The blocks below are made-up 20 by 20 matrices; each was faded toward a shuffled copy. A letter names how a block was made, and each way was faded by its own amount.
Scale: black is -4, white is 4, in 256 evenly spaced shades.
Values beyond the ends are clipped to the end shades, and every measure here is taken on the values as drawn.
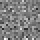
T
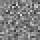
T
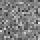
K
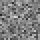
K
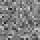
T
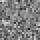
K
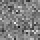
T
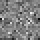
T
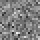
K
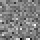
T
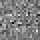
T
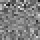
T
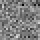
T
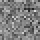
T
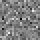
K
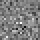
T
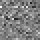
T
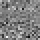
T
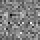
T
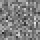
K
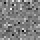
T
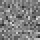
T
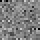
T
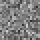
K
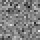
T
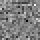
T
